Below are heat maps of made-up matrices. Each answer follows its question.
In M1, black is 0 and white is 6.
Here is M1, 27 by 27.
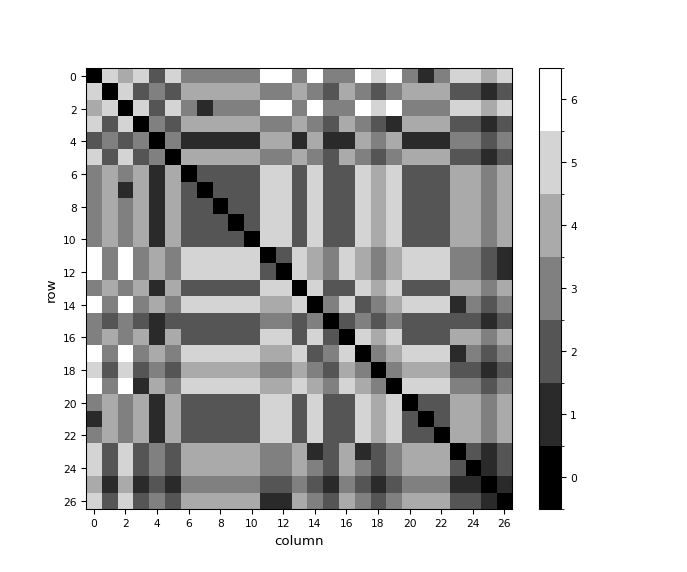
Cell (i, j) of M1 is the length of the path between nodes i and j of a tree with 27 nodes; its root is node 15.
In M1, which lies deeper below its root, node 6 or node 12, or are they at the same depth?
node 12
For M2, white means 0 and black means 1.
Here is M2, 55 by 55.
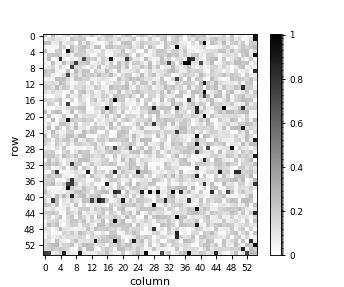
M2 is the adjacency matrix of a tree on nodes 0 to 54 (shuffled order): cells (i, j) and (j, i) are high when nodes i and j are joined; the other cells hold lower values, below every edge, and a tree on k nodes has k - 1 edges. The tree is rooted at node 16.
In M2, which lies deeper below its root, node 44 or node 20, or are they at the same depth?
the same depth
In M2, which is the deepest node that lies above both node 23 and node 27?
18
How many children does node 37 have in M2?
4
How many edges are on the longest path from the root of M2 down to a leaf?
3
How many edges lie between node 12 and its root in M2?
3
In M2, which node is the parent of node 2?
41
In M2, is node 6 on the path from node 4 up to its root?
yes
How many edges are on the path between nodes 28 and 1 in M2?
5
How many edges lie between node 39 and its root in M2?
2
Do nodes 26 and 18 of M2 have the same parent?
no
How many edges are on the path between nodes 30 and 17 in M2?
4
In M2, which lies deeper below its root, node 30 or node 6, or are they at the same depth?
node 30
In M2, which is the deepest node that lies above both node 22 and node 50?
18
